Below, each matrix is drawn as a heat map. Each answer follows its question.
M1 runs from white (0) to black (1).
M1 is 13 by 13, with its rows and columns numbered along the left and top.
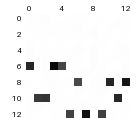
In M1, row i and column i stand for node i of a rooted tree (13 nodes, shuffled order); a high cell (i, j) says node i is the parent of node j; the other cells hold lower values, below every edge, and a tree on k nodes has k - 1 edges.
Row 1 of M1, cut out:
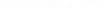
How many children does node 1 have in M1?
0
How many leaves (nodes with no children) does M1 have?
9
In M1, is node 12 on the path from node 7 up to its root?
yes
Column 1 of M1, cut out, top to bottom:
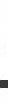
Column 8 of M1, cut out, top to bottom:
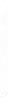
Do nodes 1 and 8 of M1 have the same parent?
no
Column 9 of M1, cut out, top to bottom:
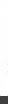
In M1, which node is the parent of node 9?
12
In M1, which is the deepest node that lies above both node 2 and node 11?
10
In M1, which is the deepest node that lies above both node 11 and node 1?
10
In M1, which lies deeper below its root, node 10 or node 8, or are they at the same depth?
node 10
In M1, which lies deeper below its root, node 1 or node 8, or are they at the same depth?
node 1
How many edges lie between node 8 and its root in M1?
0
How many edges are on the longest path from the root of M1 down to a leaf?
2
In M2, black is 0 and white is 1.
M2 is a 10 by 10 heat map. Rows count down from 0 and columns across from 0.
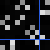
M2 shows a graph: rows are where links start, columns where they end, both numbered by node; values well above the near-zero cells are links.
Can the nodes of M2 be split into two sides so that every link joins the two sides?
yes
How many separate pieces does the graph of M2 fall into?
1
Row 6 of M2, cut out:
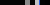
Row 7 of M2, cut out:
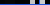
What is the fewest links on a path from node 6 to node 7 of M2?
1
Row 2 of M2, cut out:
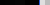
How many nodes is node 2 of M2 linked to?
2
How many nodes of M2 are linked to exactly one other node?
0
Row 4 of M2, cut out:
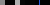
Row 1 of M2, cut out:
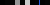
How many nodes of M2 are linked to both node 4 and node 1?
1
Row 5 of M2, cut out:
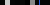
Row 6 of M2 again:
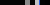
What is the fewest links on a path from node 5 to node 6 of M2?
1
